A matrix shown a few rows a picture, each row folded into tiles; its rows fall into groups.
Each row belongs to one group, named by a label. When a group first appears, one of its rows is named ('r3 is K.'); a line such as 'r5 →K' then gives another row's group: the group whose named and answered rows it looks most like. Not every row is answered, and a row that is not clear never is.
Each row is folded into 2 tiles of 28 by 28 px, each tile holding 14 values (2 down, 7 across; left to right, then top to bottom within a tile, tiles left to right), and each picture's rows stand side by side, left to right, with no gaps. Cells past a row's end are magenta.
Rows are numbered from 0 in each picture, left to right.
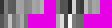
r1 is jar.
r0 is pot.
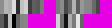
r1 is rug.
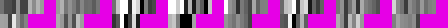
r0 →jar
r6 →rug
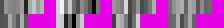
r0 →pot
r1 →rug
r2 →rug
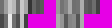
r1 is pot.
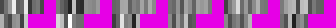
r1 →jar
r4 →pot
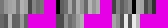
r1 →pot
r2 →rug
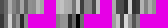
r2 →jar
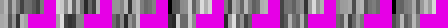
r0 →rug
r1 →rug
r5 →pot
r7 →pot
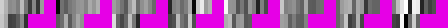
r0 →rug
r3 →pot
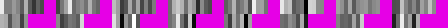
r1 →pot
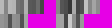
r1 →jar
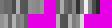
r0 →jar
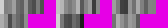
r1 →rug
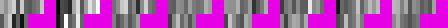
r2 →pot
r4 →rug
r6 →pot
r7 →rug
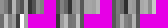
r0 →rug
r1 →pot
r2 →pot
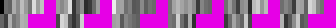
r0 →pot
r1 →rug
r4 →pot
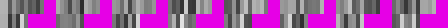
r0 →rug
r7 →pot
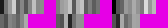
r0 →pot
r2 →pot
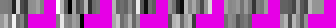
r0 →jar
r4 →rug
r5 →jar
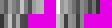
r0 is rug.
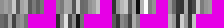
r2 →pot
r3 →jar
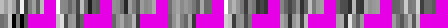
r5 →jar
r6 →jar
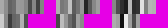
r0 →rug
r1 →rug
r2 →jar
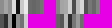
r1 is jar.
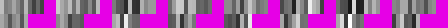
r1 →rug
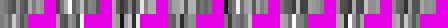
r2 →jar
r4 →pot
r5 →jar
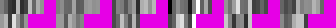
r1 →jar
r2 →pot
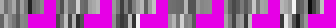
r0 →rug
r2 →jar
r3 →jar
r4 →jar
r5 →rug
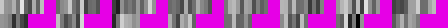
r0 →rug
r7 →pot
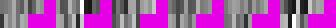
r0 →rug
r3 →jar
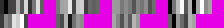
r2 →rug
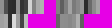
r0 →jar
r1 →rug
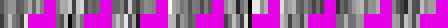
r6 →pot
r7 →jar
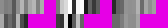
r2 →pot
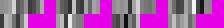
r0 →rug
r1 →jar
